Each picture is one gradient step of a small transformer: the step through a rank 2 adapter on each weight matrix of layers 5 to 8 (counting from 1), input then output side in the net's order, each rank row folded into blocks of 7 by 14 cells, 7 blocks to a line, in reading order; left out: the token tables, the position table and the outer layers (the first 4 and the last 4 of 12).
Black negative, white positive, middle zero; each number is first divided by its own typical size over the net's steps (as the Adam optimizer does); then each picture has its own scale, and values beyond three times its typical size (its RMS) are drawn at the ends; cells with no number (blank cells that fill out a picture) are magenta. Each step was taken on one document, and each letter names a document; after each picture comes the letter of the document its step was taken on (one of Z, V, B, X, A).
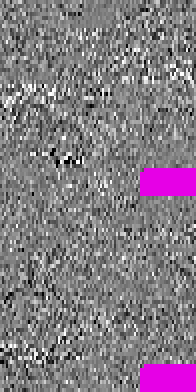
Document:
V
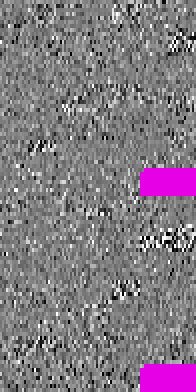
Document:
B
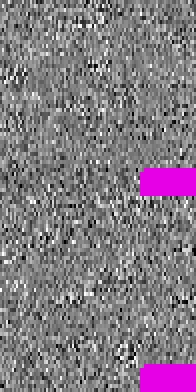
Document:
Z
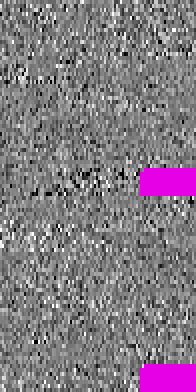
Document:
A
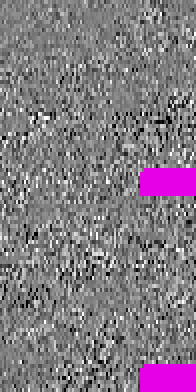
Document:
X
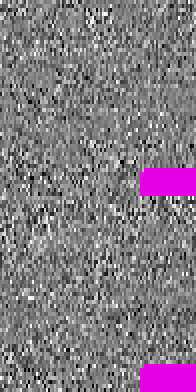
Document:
Z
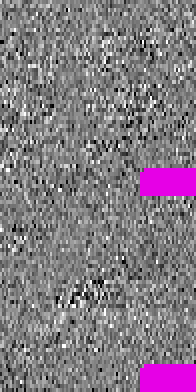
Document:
A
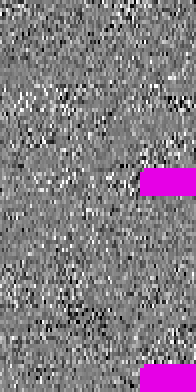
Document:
B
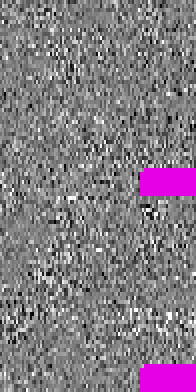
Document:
X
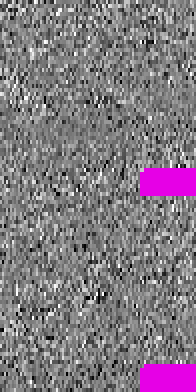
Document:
Z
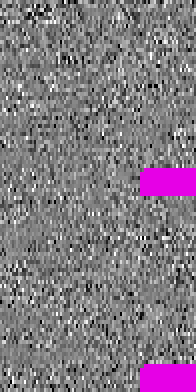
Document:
B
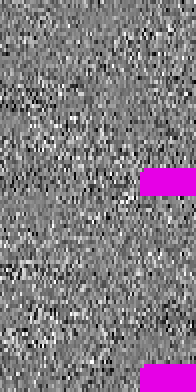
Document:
X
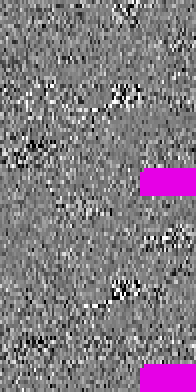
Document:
B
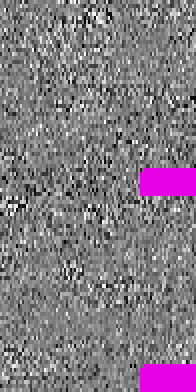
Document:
Z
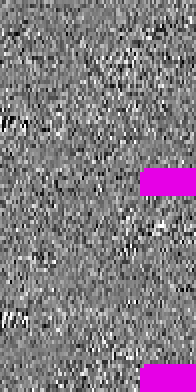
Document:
V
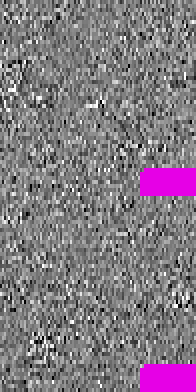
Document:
A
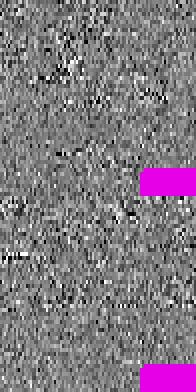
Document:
Z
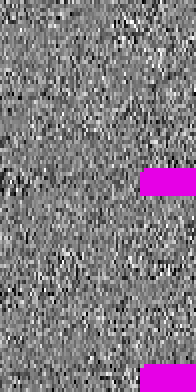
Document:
X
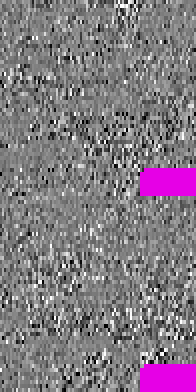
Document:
X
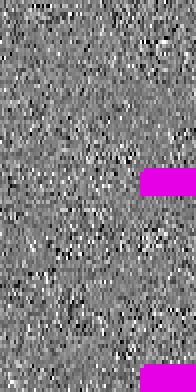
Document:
B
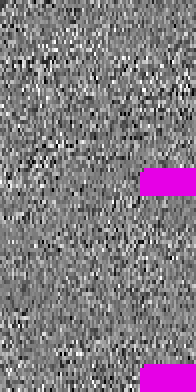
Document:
V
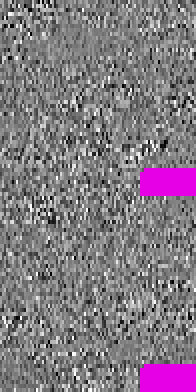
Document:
X
